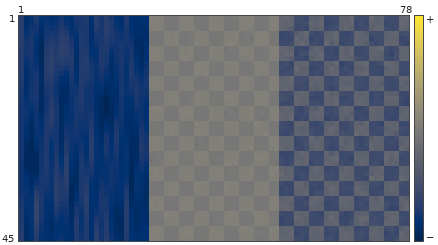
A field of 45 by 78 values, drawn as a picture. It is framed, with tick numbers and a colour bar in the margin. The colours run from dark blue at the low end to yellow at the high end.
The table splits into one row of 3 panels. Panel 1,1: very low, streaked downward, faint in contrast. Panel 1,2: middling, checkered, faint in contrast. Panel 1,3: low, checkered.
